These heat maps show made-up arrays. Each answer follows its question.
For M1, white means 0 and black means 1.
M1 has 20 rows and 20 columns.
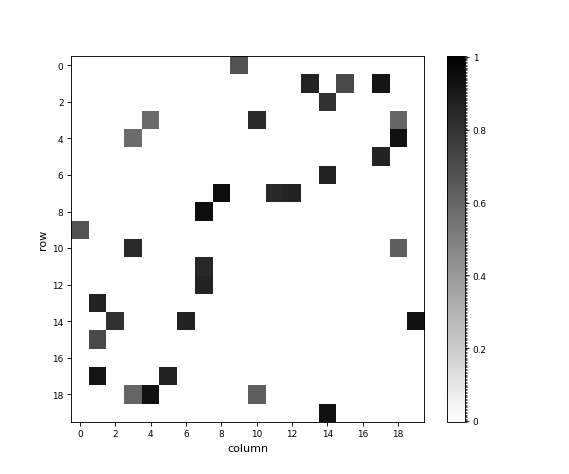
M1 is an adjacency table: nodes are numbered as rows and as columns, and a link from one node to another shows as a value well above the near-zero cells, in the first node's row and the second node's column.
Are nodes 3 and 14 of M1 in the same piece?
no
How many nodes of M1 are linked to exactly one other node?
11
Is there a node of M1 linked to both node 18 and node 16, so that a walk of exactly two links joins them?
no
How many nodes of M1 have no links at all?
1
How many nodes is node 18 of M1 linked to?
3
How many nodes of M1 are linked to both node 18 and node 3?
2
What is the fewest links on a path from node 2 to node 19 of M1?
2
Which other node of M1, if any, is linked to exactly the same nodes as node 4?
node 10
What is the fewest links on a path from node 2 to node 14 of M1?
1
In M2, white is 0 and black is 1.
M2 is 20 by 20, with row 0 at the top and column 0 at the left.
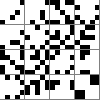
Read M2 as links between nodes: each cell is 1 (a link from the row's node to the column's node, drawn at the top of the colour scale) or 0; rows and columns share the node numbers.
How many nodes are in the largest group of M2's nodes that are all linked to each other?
6
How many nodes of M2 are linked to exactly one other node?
0
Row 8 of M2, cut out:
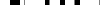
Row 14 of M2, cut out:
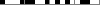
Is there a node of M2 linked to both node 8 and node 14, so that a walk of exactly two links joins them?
yes
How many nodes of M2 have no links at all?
0
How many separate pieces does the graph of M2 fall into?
1
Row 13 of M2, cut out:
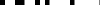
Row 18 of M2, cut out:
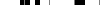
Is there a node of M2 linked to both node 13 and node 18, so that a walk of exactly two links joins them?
yes
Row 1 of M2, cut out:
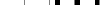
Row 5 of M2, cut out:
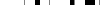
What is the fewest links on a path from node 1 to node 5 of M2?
3
